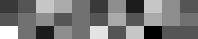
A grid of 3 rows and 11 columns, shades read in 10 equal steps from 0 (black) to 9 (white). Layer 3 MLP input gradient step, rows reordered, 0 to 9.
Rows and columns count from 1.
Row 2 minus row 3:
-6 0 4 -2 0 -5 3 -4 6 2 1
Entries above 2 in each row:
8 11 9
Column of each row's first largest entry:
3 7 1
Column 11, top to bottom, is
3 4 3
